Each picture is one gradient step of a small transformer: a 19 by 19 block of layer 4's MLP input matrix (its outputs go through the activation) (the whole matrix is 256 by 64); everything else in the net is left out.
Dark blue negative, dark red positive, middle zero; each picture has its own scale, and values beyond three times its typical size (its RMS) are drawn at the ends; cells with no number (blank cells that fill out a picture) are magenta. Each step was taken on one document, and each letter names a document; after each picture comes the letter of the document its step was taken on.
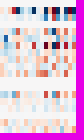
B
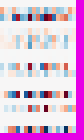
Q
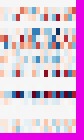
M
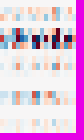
M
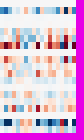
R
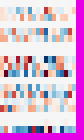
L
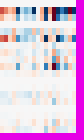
B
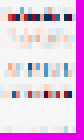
Q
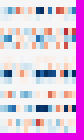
R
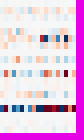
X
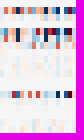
M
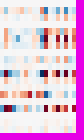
X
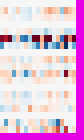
R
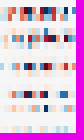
Q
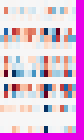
L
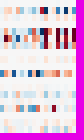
X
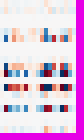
L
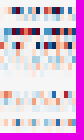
M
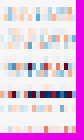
Q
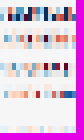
Q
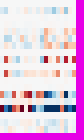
X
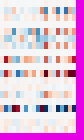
X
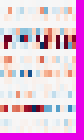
X
